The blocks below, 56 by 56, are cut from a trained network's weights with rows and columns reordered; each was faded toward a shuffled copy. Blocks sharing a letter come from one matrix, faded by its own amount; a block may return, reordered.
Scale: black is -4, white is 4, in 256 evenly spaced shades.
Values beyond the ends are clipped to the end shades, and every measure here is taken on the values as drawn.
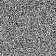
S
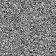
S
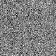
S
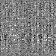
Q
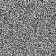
S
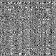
Q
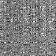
Q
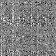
Q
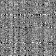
Q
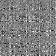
Q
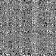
Q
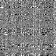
Q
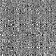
Q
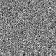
S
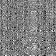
Q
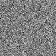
S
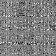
Q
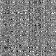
Q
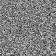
S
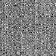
Q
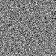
S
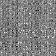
Q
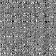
Q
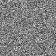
S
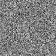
S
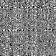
Q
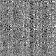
Q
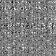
Q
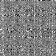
Q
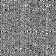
Q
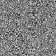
S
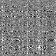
Q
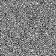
S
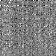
Q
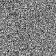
S
